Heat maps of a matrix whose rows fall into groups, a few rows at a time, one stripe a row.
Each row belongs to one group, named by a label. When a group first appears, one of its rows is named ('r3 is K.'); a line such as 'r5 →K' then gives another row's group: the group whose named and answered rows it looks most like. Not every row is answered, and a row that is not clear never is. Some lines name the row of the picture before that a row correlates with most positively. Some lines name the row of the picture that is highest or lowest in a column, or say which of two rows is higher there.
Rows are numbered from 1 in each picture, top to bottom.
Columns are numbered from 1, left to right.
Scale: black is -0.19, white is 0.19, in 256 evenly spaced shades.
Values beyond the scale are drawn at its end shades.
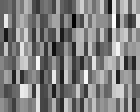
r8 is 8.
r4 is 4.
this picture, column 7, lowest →6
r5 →8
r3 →4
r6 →8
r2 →8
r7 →4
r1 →4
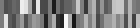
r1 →4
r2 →8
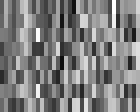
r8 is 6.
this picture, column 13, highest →6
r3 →8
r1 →4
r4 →4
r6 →6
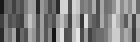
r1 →6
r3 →6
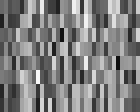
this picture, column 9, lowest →2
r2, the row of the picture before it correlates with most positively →2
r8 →6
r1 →6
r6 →8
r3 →8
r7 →6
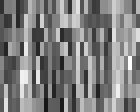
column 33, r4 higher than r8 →Yes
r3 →4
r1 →6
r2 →6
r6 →4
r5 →4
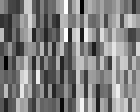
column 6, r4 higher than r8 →No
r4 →6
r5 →4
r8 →4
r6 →4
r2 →6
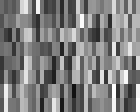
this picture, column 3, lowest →3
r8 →8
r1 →4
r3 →6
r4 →4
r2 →4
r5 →6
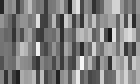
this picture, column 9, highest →6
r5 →4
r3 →4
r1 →6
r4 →8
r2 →8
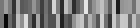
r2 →4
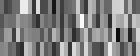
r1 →4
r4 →6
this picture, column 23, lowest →3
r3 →8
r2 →4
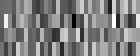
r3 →6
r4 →8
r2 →8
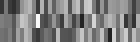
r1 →6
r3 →4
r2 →8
